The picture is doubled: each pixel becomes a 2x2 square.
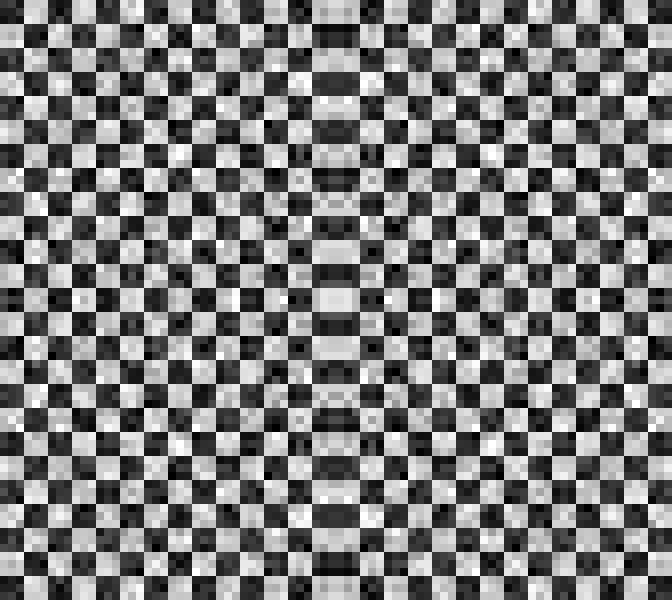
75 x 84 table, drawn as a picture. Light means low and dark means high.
No overall slope runs across the table. A checkerboard runs through the table. The values fall into two levels. Its left and right halves mirror each other, and so do its top and bottom. On average the colour sits 50% of the way up the scale. No row or column stands out.
